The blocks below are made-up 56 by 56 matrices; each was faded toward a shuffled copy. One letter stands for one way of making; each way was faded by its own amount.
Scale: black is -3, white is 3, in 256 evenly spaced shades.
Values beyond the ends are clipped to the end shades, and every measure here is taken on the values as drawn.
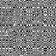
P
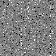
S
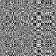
P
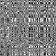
P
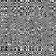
P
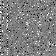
S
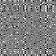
P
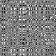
P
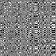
P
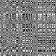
P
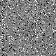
S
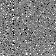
S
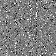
S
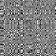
P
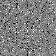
S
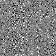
S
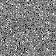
S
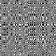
P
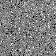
S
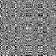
P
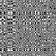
P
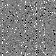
S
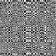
P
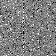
S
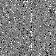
S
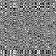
P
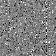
S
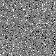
S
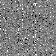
S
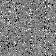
S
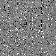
S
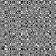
P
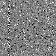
S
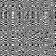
P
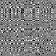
P
